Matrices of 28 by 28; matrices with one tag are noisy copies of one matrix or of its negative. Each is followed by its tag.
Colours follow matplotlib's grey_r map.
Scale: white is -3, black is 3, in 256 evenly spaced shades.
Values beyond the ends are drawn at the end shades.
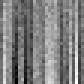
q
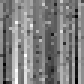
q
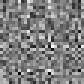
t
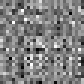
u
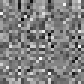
t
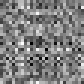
u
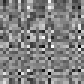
t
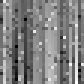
q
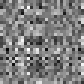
u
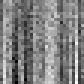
q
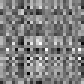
u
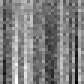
q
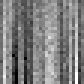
q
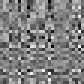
t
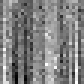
q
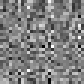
t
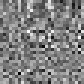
t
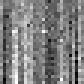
q
